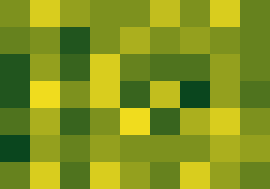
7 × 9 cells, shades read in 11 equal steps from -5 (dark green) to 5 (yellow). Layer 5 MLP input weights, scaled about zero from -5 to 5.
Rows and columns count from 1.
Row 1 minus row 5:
2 2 4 0 -5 6 -2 0 -1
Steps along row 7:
up down up down down up down down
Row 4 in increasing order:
-5 -4 -3 -2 0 1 3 4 5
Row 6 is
-5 1 -1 1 0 0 0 2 1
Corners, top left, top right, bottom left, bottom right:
0 -1 -1 -1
